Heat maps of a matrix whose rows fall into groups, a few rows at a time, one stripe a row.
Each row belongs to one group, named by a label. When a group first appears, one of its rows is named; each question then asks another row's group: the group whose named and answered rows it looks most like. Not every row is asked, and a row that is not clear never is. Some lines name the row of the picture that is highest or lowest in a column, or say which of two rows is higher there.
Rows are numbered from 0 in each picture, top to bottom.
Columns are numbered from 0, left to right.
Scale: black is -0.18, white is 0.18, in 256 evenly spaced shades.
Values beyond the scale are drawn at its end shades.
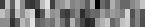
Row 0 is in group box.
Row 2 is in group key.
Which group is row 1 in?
key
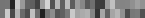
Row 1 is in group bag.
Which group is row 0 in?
box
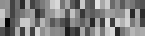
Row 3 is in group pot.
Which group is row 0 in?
pot
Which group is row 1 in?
key
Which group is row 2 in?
key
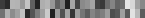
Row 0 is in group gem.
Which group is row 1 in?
box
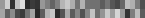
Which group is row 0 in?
box
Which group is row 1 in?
bag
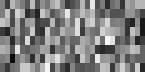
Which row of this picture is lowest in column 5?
1
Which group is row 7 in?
key
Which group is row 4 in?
pot
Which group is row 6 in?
pot
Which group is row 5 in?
box
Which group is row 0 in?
gem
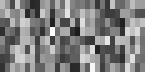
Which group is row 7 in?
gem
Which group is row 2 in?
gem
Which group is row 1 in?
box
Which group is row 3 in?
gem
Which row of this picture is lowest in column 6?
0
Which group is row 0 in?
box
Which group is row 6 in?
gem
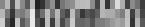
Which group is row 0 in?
bag
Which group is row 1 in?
key
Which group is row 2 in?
key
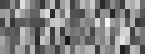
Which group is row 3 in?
key
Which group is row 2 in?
pot
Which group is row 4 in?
key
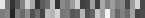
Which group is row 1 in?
pot
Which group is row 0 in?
bag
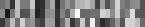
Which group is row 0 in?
bag
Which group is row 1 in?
bag
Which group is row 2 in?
gem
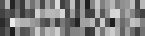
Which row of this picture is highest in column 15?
3
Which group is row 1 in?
pot
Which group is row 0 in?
pot
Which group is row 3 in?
pot
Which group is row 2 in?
gem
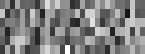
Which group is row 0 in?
pot
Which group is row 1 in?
bag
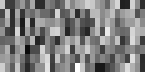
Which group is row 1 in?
pot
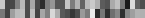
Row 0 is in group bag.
